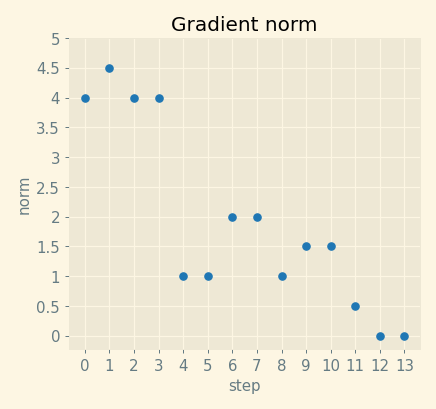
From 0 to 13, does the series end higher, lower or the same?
lower
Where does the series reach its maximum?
1
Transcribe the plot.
Title: Gradient norm
x-axis: step, ticks 0 1 2 3 4 5 6 7 8 9 10 11 12 13
y-axis: norm, ticks 0 0.5 1 1.5 2 2.5 3 3.5 4 4.5 5
Values:
4 4.5 4 4 1 1 2 2 1 1.5 1.5 0.5 0 0
